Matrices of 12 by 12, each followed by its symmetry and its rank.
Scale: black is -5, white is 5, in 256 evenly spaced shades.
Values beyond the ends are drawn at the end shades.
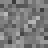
neither, full rank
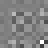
symmetric, rank two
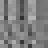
neither, rank two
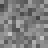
neither, full rank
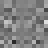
neither, rank two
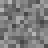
symmetric, full rank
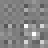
symmetric, rank two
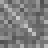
symmetric, full rank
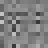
neither, rank two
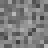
symmetric, full rank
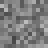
neither, full rank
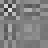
symmetric, rank two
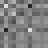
symmetric, rank two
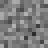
symmetric, full rank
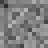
symmetric, full rank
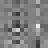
neither, rank two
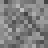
neither, full rank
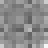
symmetric, rank two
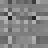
neither, rank two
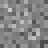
symmetric, full rank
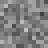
neither, full rank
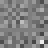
symmetric, rank two
